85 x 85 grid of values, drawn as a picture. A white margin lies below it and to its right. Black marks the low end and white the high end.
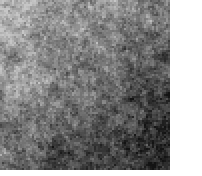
Ninth with the highest average: top left. Grain: blotchy. Slope: up to the top left. Stripes: none. Ninth with the lowest average: bottom right. Mirror symmetry: none. Odd rows or columns: none.
